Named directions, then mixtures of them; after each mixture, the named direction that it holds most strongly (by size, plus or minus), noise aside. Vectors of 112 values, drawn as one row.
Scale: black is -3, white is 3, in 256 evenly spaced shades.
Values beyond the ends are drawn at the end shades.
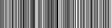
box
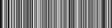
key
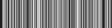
key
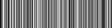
key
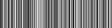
key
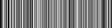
key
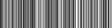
box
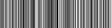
box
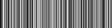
key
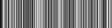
key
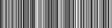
box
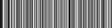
key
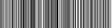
box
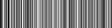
key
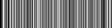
key
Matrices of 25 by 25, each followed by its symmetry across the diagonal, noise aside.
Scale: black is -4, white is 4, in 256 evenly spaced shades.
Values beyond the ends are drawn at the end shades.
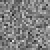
neither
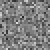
antisymmetric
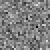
neither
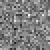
antisymmetric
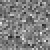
neither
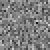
neither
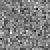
neither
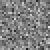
antisymmetric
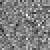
neither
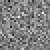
neither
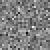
antisymmetric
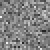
neither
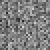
neither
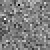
antisymmetric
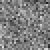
antisymmetric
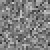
neither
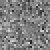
antisymmetric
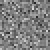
antisymmetric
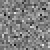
neither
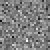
neither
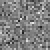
antisymmetric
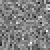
neither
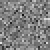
neither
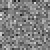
antisymmetric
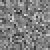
antisymmetric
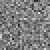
antisymmetric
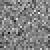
neither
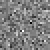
antisymmetric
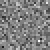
antisymmetric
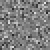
antisymmetric
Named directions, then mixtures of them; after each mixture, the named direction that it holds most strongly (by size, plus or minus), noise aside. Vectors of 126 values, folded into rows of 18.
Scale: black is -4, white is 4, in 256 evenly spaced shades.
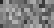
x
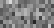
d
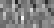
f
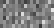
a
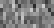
f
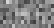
d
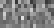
f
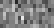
f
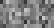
x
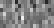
f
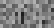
a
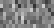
f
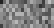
x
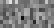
d
